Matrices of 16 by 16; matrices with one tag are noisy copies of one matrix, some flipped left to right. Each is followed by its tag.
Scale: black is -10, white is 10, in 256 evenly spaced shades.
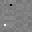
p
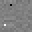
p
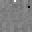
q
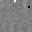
q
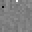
q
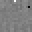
q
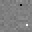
p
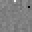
q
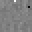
q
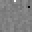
q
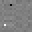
p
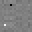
p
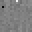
q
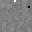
q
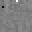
q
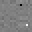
p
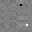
p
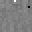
q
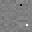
p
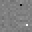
p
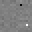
p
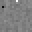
q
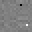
p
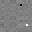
p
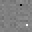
p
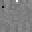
q
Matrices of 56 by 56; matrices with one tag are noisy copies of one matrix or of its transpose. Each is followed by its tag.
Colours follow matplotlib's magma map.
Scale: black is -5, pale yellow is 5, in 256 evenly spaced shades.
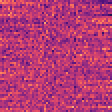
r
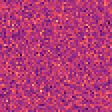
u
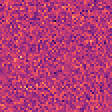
u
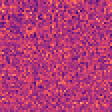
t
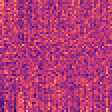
r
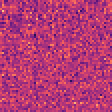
t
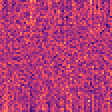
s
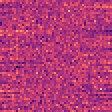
s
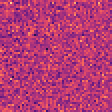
t
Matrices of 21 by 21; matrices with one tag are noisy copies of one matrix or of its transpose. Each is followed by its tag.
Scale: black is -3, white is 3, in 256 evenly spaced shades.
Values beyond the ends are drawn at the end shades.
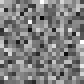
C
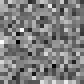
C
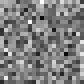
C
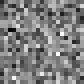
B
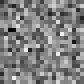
B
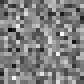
B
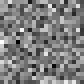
C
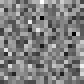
C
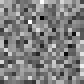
C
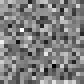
C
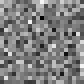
C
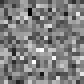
B
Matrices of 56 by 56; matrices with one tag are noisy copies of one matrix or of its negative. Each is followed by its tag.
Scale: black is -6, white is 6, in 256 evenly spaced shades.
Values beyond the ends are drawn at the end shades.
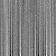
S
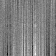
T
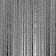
T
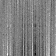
T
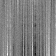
T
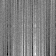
T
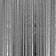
T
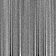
S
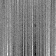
T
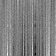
T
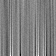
S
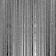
T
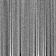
S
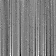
S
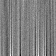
S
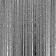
T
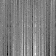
T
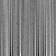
S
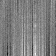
T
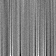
S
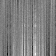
T
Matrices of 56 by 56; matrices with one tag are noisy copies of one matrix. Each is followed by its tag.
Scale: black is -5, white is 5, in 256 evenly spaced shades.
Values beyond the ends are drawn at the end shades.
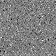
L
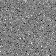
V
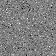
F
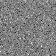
V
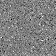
L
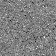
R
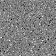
L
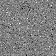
F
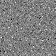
L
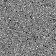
R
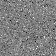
R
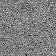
F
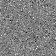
R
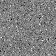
L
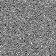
V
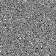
V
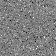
R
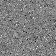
R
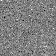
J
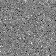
V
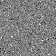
L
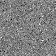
L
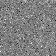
V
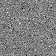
F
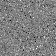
R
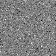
V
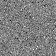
R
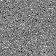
J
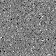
L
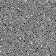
V
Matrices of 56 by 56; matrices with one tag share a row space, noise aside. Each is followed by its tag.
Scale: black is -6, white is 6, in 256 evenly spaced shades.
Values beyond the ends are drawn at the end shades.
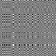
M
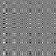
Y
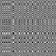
M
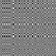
M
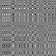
M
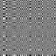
Y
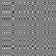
M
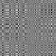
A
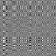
Y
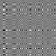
Y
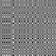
M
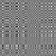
A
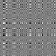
Y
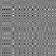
M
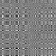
A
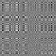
A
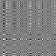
Y
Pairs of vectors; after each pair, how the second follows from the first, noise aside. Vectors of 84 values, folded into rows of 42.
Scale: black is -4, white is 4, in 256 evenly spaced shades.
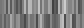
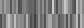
shuffled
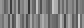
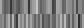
sign-scrambled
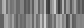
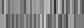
sign-scrambled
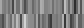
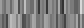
shuffled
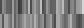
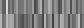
shuffled
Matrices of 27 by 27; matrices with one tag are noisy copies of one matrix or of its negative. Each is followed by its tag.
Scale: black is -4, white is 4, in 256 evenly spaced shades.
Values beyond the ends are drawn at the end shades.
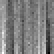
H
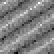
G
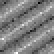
G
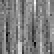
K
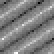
G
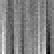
H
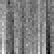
H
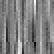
K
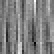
K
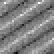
G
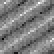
G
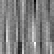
K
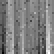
H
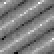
G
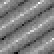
G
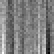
H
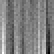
H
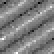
G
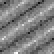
G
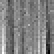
H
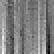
H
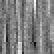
K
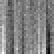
H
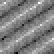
G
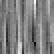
K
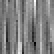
K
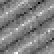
G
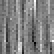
K
